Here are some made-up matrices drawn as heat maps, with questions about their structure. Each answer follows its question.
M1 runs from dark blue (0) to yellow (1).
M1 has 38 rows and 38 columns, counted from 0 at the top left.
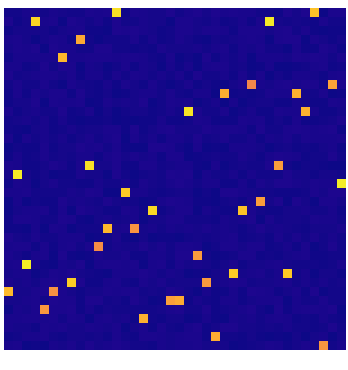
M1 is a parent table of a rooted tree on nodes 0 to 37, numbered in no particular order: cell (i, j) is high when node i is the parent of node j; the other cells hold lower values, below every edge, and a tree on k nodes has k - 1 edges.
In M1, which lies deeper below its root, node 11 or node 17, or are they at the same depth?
node 11
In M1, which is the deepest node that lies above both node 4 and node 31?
9
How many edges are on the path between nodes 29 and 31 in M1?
1
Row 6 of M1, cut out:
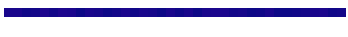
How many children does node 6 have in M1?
0
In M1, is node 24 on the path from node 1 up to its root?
no
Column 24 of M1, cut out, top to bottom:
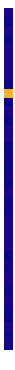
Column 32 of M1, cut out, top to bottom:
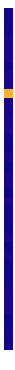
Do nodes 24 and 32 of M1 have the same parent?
yes
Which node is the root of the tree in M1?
17
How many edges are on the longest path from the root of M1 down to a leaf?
10
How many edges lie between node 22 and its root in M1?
2
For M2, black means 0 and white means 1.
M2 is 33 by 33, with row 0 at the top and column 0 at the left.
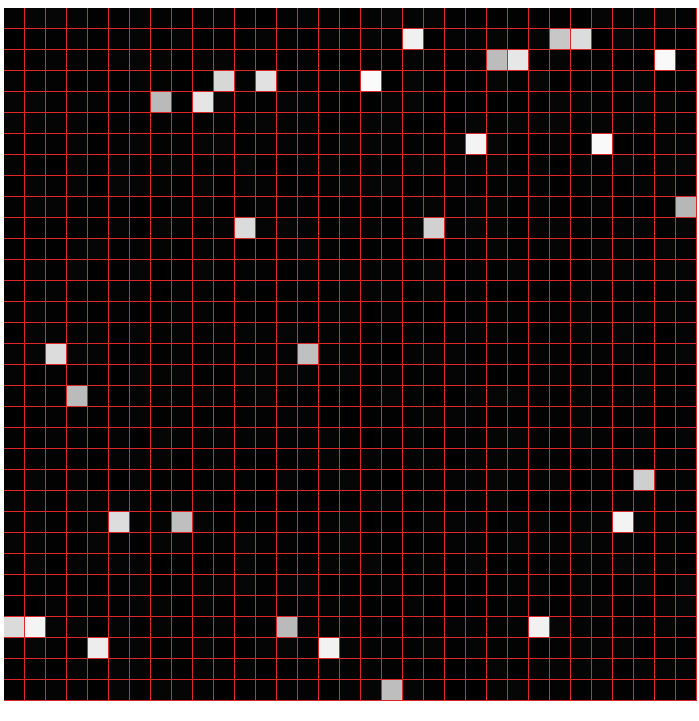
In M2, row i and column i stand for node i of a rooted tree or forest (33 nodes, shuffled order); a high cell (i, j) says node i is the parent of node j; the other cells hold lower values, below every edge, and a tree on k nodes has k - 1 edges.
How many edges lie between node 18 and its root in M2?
6
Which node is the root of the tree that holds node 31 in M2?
16
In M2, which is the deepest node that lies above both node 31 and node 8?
2
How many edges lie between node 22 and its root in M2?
1
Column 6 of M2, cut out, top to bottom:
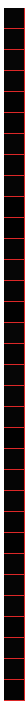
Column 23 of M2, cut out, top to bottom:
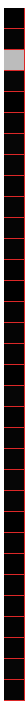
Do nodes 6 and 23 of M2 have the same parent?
no
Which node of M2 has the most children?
29
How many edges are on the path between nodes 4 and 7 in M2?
1
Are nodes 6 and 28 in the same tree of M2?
yes
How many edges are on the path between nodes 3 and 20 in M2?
2
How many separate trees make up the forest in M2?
3
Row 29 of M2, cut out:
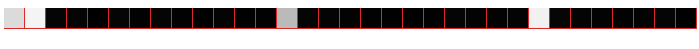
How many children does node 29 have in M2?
4
